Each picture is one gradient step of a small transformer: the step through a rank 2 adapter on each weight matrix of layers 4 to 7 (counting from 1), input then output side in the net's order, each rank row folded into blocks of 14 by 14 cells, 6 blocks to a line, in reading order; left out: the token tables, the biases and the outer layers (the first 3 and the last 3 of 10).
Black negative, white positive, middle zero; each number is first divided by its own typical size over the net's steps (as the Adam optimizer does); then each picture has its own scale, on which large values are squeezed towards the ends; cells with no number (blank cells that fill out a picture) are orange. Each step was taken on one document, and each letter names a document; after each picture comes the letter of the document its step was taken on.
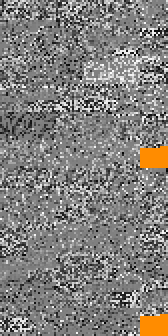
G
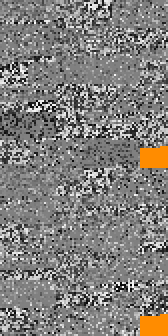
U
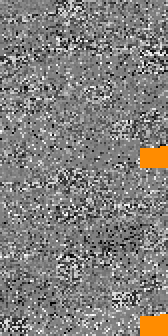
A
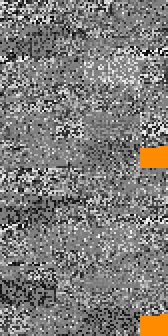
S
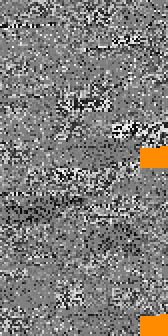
S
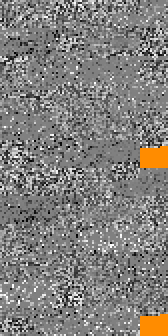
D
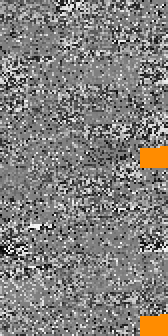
U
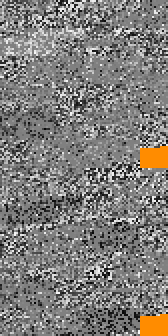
S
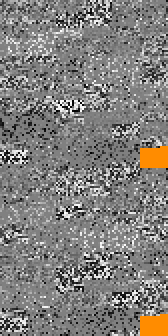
G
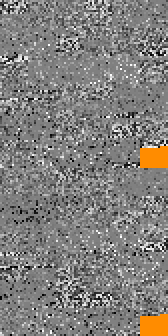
D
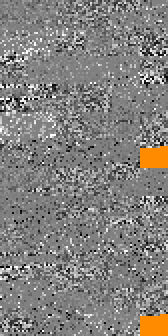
D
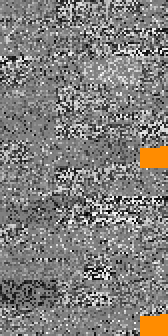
G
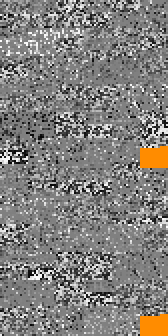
U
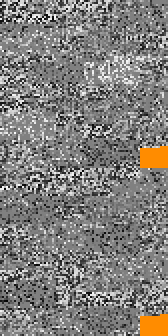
U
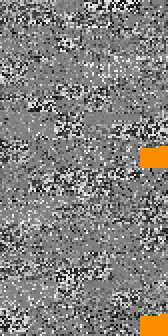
U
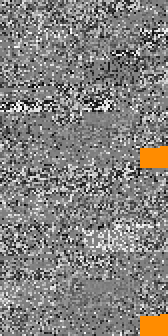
S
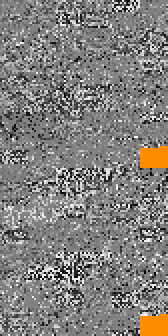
G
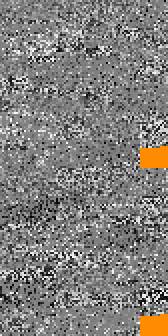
A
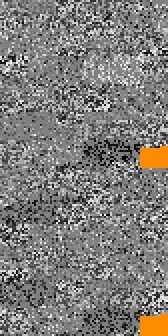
S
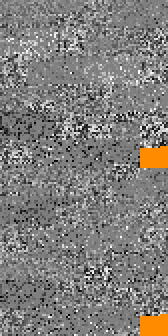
D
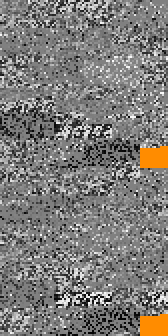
U
